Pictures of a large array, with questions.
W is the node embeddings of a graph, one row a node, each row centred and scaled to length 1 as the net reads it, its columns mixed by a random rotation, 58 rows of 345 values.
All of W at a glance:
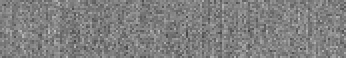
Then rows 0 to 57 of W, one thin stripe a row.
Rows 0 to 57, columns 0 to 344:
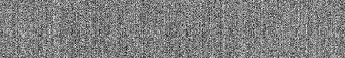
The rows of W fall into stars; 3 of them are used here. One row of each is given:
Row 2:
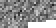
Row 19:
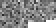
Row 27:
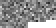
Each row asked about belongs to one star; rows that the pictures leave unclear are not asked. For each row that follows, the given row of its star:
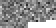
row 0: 27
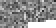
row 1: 2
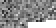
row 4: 27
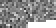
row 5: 27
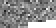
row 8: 19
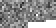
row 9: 2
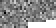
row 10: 19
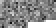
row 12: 2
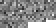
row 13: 19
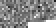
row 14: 2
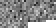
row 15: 2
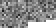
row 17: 19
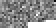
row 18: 2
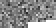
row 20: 2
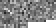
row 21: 27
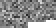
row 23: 2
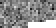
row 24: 19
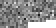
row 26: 19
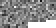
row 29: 19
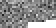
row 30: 19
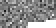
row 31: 19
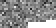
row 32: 19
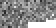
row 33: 19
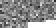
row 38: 2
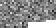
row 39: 27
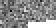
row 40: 27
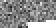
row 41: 2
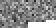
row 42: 19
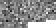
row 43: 27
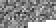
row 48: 2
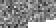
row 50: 19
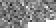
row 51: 19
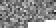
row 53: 27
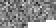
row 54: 27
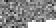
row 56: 27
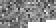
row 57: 27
